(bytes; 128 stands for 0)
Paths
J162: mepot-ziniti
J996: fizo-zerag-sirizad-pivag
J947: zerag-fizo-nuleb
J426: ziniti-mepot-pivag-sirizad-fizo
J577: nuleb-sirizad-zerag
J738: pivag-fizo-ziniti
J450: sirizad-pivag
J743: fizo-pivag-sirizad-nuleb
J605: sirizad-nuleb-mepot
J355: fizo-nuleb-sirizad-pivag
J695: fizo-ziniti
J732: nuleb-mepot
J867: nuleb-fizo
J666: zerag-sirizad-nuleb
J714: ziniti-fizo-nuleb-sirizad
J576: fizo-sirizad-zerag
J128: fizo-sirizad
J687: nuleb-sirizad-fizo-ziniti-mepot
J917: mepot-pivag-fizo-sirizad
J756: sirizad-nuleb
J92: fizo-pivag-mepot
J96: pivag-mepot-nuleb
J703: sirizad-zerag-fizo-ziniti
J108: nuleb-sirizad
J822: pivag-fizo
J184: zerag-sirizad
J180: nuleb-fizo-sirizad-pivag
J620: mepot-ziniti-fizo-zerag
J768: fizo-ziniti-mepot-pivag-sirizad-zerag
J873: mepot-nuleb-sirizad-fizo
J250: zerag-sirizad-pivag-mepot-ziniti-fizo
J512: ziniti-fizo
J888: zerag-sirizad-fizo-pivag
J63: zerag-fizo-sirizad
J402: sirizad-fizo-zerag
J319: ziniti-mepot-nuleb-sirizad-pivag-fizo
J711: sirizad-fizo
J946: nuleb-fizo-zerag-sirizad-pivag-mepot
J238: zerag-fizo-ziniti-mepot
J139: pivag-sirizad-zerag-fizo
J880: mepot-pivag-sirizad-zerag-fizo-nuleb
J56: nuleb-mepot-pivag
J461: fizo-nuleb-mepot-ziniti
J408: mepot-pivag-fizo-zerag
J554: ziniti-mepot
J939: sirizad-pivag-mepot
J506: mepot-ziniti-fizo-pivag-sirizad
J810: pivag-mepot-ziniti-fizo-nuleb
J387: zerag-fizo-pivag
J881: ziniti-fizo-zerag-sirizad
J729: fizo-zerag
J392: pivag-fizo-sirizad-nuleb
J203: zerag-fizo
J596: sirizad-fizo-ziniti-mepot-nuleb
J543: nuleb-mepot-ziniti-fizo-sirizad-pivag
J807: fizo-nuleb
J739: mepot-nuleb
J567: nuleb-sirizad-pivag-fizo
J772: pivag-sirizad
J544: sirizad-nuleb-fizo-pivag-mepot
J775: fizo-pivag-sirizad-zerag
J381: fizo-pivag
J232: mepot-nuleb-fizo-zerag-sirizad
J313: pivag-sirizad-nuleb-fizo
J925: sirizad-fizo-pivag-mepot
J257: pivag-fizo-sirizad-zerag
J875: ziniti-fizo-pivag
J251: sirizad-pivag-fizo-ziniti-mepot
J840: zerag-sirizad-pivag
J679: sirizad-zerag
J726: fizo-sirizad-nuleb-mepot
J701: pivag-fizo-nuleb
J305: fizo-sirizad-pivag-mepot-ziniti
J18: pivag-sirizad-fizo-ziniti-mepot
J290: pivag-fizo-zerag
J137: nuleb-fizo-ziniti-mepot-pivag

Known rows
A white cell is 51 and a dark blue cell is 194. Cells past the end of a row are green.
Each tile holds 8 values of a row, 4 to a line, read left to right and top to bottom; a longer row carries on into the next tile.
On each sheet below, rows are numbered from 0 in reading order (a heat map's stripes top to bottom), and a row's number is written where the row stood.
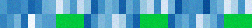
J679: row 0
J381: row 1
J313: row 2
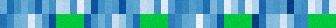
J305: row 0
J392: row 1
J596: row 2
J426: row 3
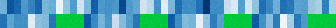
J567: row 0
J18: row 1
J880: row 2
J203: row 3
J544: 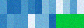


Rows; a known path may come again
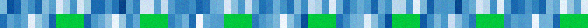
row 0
J180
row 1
J739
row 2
J679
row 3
J726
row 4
J305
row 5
J18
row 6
J544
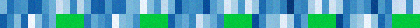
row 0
J250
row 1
J577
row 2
J313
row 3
J408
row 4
J620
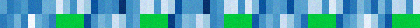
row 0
J703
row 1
J96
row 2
J810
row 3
J392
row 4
J461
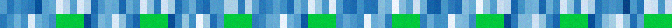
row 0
J939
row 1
J881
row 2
J238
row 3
J596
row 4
J756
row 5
J108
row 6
J512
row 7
J162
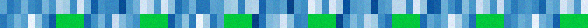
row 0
J576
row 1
J772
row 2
J203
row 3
J426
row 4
J738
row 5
J867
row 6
J925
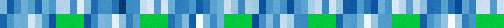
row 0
J743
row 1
J880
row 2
J184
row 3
J290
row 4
J732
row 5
J232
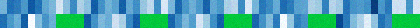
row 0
J666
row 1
J381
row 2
J775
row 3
J63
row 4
J506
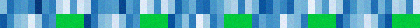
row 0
J917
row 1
J554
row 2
J387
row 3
J567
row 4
J695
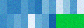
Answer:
J711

